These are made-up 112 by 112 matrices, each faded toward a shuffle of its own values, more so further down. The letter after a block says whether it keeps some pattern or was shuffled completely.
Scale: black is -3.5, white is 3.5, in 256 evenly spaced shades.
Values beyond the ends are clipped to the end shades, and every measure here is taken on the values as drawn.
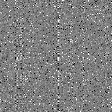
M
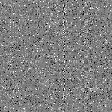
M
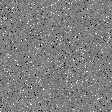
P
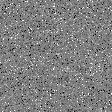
P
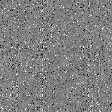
M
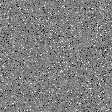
P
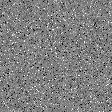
P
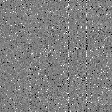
M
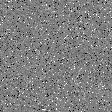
P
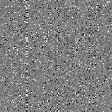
M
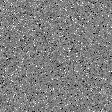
P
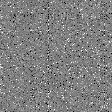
M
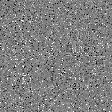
M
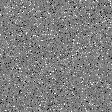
P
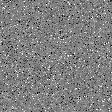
P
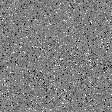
P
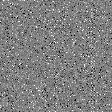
M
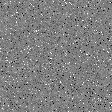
P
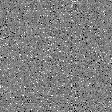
M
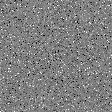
P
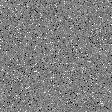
P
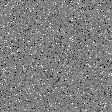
P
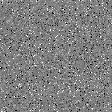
M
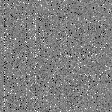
M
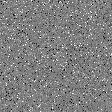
P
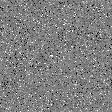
P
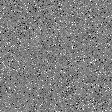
P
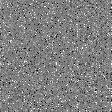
M
